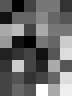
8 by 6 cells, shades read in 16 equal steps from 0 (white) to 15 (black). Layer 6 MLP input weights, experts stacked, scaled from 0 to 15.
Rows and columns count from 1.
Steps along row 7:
down up down down down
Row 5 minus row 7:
2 2 -1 3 1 0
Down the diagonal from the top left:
10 9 11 8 10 10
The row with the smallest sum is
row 8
